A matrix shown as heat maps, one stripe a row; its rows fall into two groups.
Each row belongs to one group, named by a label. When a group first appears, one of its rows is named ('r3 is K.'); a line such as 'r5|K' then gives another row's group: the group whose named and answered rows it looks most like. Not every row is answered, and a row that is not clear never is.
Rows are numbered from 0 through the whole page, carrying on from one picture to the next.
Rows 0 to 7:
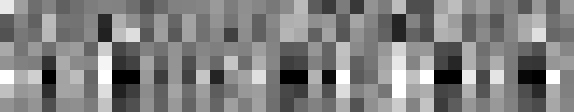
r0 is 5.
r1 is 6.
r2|6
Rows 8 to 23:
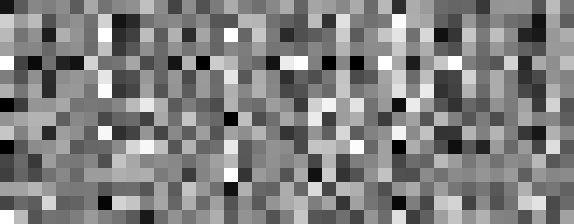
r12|5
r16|6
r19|6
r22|6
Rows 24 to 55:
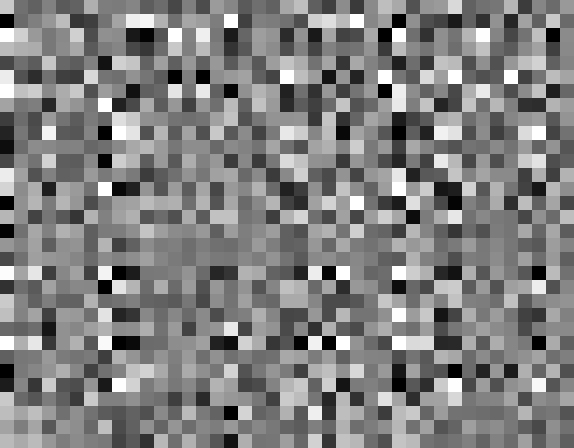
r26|5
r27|5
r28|6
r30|5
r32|6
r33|6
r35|6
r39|5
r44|6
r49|6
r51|6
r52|5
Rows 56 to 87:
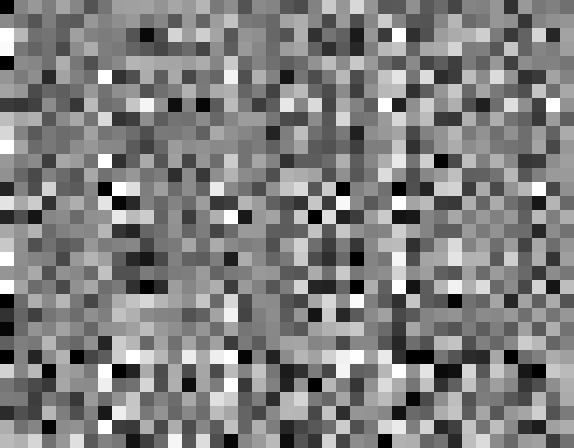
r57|5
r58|5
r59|5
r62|5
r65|5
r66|5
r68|5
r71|6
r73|5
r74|5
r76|5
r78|6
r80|6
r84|5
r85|6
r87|5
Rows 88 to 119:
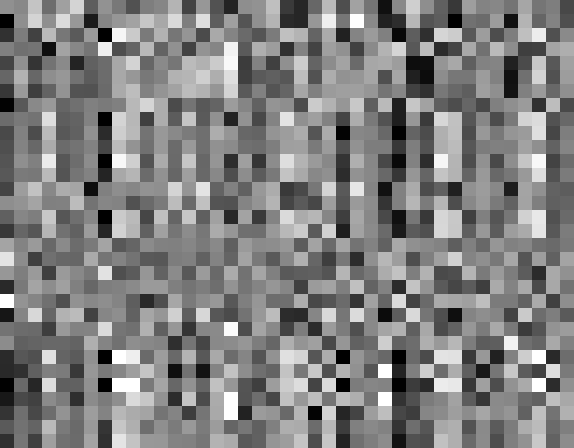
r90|6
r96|6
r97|6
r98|6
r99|6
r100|6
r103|6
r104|6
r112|5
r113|6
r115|6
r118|6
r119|6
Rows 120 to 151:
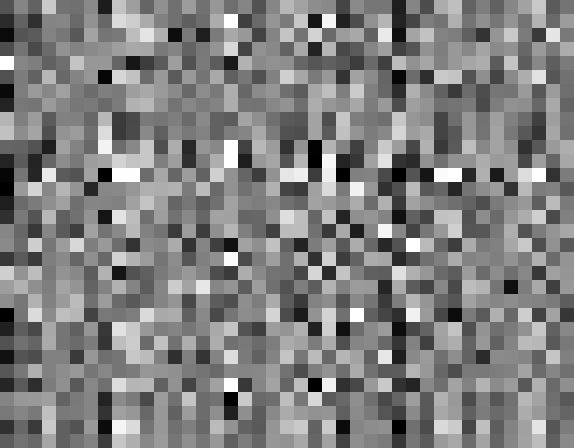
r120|6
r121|6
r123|6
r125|6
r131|6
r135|6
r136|5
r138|6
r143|6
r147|6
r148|6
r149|6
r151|6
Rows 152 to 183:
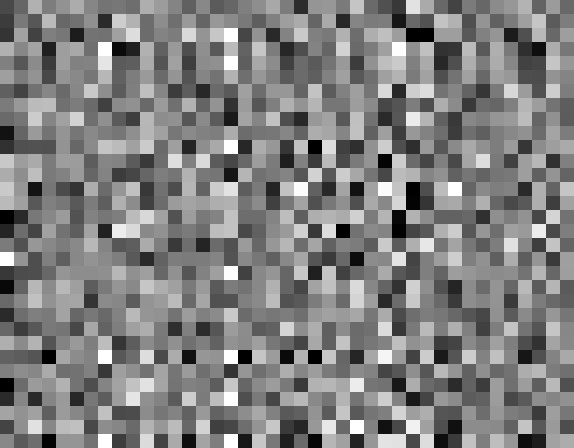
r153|6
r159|6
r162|6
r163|5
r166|5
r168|6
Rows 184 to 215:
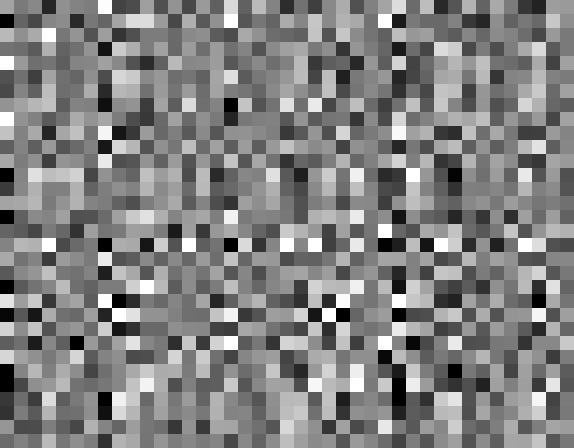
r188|5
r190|6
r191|6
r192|5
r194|6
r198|5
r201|6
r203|6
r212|6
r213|6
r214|5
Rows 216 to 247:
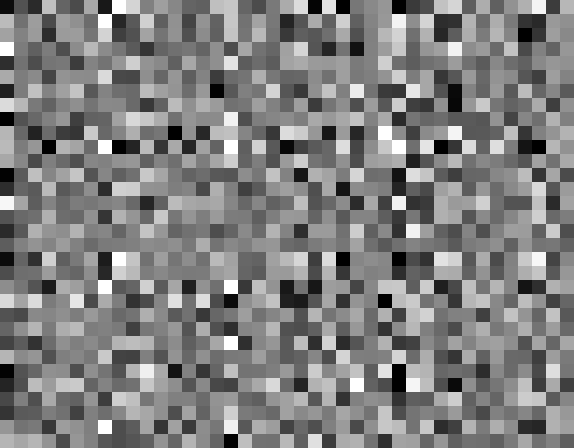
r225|5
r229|6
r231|6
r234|6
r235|6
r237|5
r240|6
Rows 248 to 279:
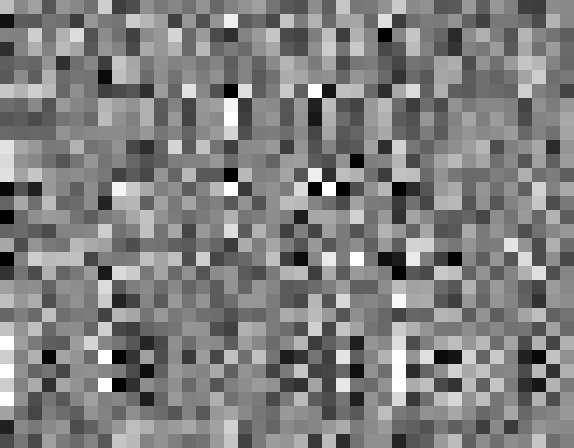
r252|6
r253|6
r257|6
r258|5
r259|5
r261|6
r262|6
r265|5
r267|6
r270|6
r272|5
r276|5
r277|5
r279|6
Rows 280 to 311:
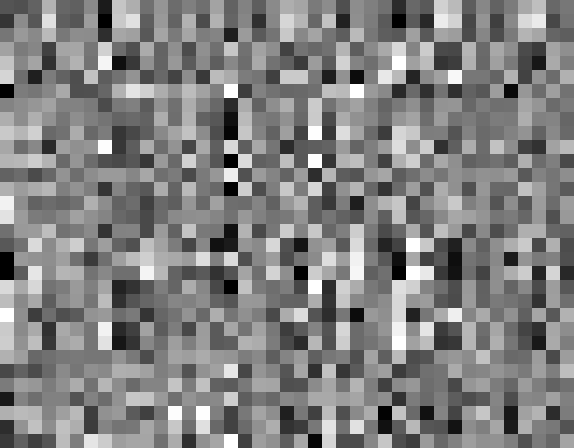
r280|6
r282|6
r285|5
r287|6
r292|6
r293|6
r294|5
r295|5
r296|6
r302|5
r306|6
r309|5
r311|6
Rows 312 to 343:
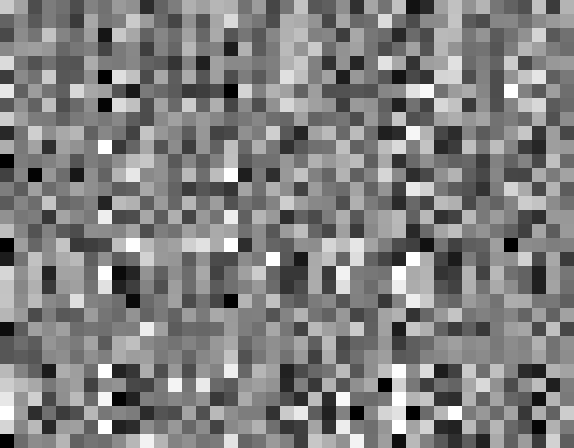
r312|5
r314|6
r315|6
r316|5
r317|6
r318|5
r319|6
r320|5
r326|6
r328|5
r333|5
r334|5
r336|6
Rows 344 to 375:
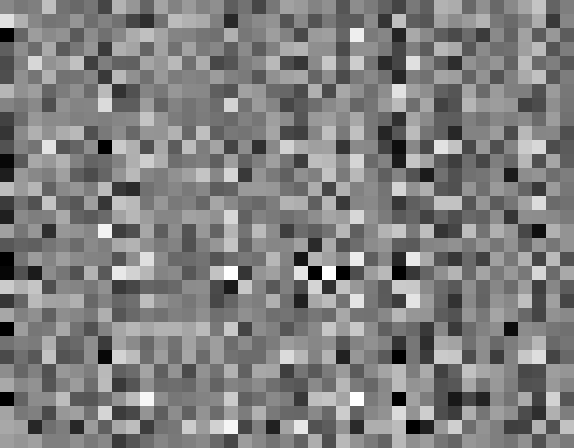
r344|6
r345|5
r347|6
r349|6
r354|6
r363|6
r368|6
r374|5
